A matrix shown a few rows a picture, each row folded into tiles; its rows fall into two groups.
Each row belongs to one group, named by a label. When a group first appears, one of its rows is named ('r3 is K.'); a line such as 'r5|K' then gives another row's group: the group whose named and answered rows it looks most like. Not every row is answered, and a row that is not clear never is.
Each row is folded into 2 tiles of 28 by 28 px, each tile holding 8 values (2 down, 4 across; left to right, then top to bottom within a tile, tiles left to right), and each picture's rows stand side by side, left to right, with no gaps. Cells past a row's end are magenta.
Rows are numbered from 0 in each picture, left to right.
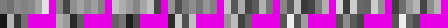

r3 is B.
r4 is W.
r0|B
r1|W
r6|W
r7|B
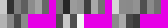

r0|W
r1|B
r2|W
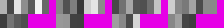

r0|W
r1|W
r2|B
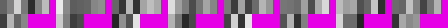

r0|B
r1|W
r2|B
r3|W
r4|B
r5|B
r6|W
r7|B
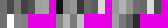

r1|B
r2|W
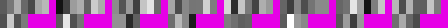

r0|B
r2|W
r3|W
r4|W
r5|B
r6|B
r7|W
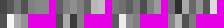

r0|B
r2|B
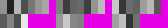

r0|B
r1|B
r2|W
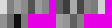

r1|B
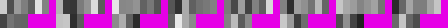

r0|W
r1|W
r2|W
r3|B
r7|B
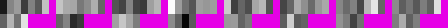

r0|B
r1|W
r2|B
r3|W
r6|W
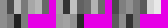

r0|W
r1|W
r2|B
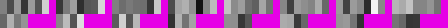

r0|B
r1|B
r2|B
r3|B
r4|W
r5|W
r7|W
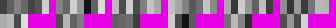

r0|B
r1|B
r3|W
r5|B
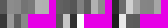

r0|B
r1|B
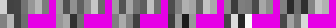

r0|W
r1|W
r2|W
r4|B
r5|B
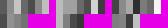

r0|B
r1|W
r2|B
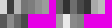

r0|W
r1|B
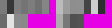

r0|B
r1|W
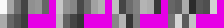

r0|W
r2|W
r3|B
